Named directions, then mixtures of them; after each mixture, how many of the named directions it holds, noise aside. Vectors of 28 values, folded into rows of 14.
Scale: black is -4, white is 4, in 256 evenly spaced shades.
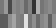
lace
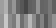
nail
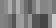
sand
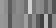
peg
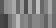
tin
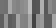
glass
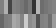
two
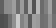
one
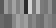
two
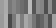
three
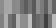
three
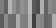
one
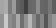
one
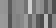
one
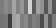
three
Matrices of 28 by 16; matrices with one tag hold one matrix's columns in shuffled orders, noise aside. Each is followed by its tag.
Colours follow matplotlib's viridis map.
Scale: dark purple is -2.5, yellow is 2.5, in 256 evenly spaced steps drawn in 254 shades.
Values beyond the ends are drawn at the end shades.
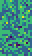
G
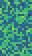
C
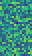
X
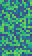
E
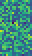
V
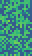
G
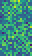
V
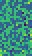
C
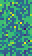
G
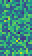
E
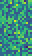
G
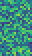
X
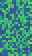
G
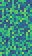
C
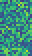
X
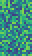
G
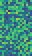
V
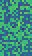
V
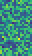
X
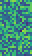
V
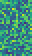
G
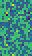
C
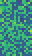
V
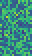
C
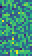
E
